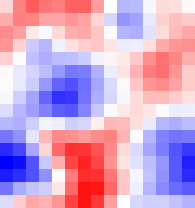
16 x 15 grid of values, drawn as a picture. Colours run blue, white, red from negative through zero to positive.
Values change most from cell to cell in the bottom left. There are no regular stripes. No lone cell stands out from its neighbours. The ninth with the highest average is the bottom middle.
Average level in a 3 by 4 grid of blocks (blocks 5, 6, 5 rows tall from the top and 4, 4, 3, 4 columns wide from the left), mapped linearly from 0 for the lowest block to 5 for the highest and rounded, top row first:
3323 / 1132 / 0530
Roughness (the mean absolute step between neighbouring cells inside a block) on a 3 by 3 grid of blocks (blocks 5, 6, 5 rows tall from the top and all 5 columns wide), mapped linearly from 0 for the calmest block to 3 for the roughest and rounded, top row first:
110 / 110 / 310
